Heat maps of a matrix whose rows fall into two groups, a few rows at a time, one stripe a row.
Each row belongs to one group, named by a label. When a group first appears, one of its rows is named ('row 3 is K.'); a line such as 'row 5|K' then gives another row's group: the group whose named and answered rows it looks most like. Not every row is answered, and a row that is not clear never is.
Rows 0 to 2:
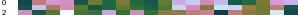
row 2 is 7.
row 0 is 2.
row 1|2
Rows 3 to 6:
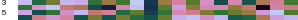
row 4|2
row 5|7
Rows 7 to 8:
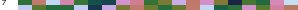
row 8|7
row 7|2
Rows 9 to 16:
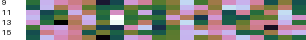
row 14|2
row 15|2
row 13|7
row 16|2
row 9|2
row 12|7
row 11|7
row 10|2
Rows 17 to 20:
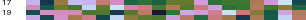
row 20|7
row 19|2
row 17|7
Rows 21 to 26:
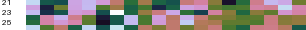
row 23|7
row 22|7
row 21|7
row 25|2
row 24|2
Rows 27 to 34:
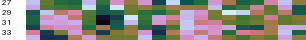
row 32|2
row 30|2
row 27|7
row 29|2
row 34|7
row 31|2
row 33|7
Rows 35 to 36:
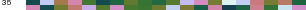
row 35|2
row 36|7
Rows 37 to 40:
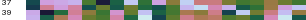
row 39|7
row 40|7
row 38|2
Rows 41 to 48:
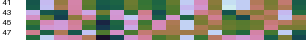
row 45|2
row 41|2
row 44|7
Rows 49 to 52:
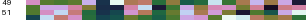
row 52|2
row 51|2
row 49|7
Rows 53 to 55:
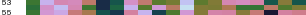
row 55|2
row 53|2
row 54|2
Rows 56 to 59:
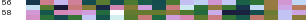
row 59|7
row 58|7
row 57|7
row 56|2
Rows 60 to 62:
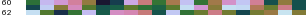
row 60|2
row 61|2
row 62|7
